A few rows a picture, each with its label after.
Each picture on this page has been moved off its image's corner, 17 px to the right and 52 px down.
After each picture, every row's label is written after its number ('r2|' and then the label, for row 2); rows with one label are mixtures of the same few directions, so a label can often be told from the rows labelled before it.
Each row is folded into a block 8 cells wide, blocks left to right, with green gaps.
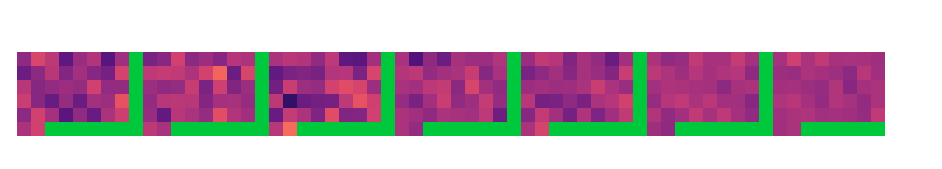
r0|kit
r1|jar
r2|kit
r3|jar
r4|kit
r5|kit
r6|jar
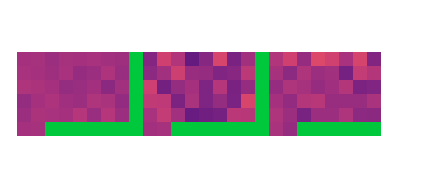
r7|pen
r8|kit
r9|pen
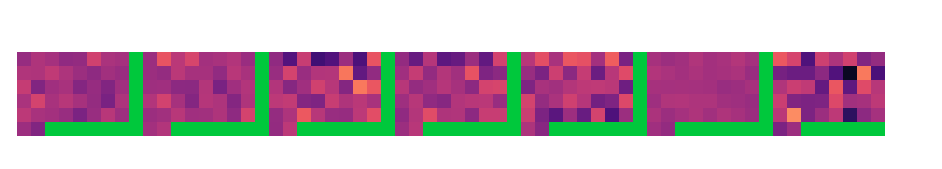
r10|kit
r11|jar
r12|pen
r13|pen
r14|pen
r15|kit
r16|jar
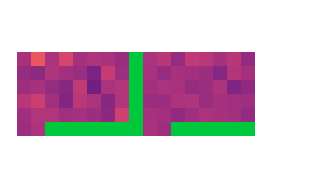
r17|jar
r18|pen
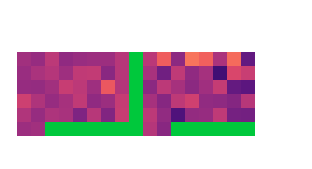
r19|pen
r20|pen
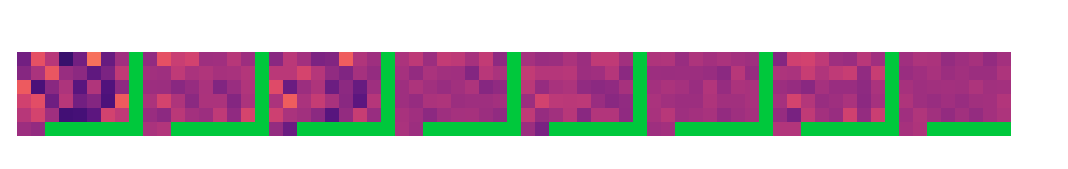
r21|kit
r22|jar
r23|kit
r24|pen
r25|kit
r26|jar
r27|jar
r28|kit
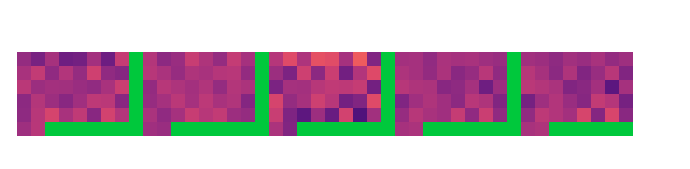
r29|pen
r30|kit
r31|pen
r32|pen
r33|pen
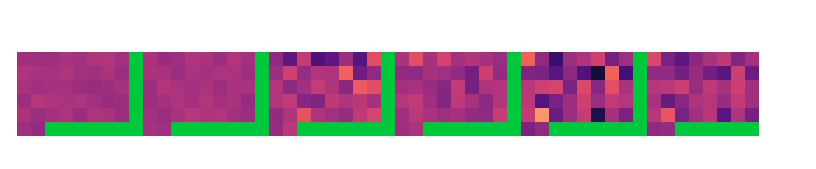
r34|kit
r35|kit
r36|pen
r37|jar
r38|jar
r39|jar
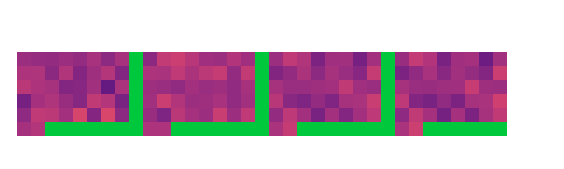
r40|pen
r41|jar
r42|kit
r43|kit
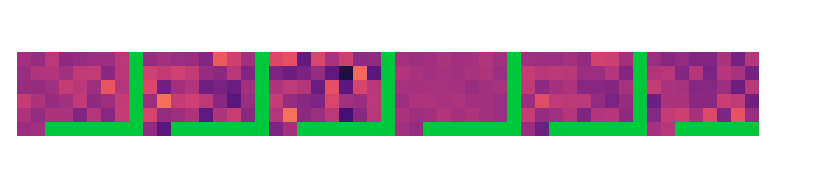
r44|pen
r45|kit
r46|jar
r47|kit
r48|kit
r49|pen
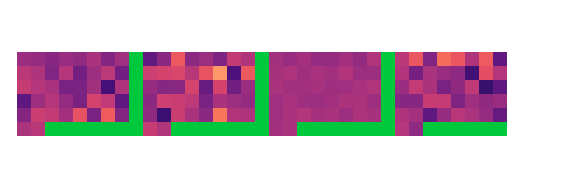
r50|pen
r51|jar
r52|pen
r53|pen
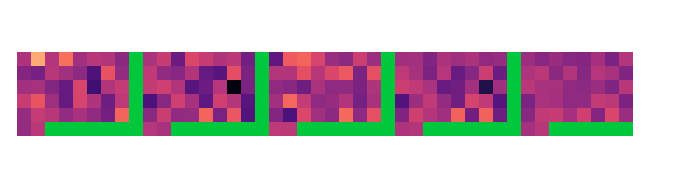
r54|jar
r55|pen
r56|jar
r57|pen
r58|pen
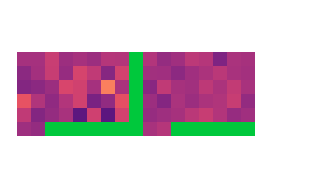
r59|pen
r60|kit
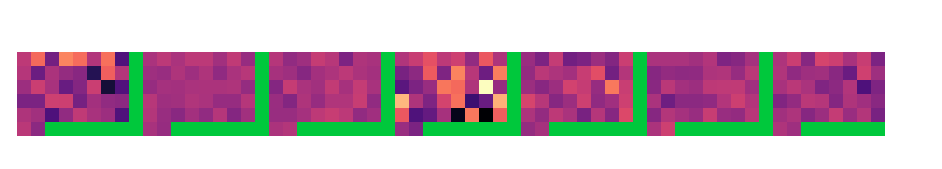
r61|pen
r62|pen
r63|kit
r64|pen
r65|pen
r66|kit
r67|pen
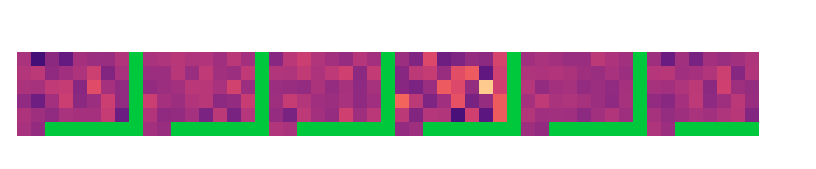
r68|jar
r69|pen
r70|jar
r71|pen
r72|kit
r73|jar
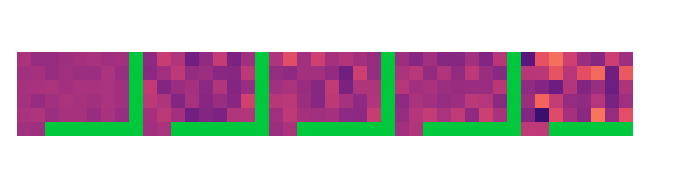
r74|jar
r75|kit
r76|jar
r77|pen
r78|jar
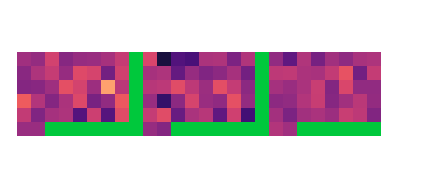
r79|pen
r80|jar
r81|jar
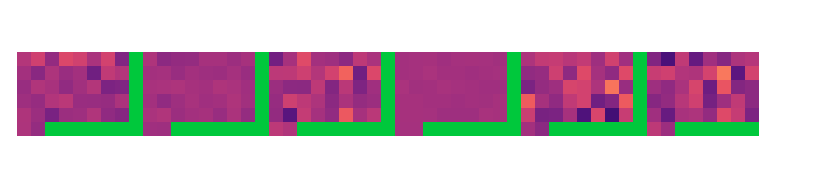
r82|pen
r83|jar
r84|jar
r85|kit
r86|pen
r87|jar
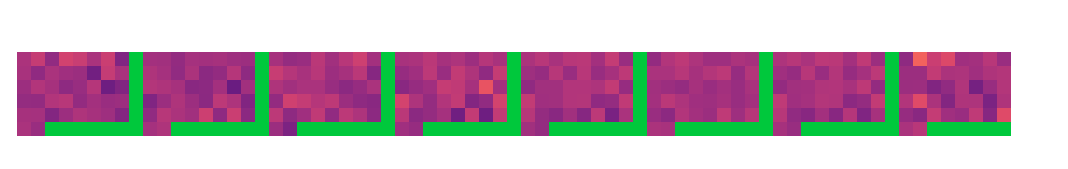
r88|pen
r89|pen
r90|kit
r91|pen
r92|pen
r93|jar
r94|pen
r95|jar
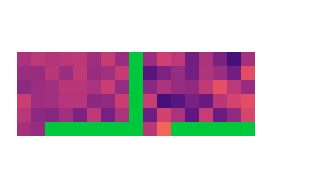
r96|pen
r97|kit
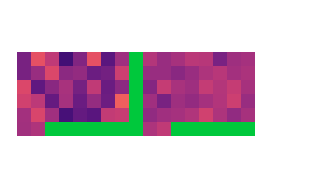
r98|kit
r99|kit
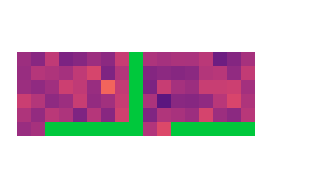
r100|pen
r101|kit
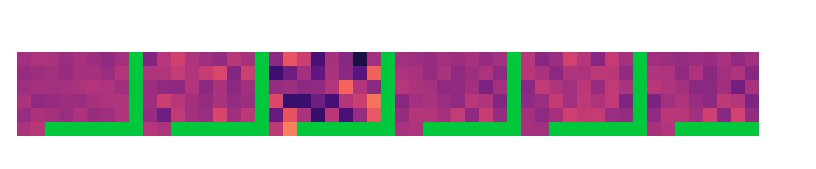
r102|kit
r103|jar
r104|kit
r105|pen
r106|kit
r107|pen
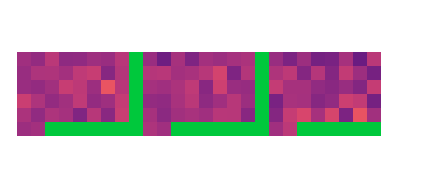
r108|pen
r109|jar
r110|pen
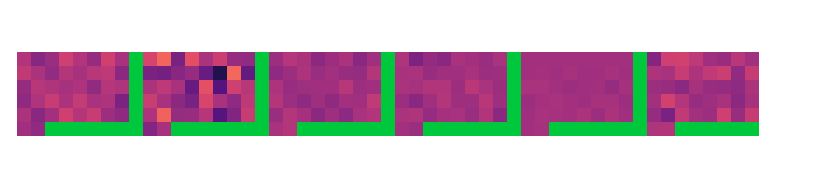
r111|kit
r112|jar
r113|kit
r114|jar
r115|pen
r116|jar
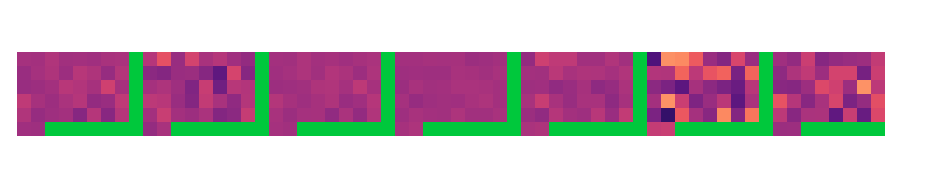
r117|pen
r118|jar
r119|pen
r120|kit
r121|jar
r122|jar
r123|pen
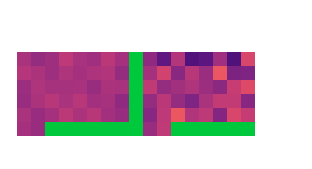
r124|kit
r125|pen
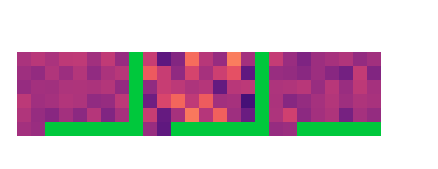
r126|pen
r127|kit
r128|jar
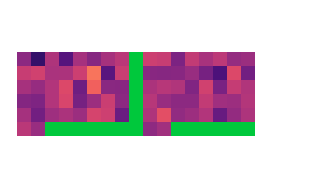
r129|jar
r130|jar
